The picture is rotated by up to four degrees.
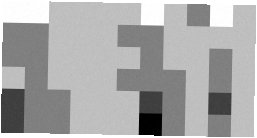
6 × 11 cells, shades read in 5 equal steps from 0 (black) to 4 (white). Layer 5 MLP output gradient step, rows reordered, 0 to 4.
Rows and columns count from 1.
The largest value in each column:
4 4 3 3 3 3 4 3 3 4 3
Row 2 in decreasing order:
3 3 3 3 3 3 3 2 2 2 2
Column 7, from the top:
4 2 2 2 1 0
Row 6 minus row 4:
-2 0 -1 0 0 1 -2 0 0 0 0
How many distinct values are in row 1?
3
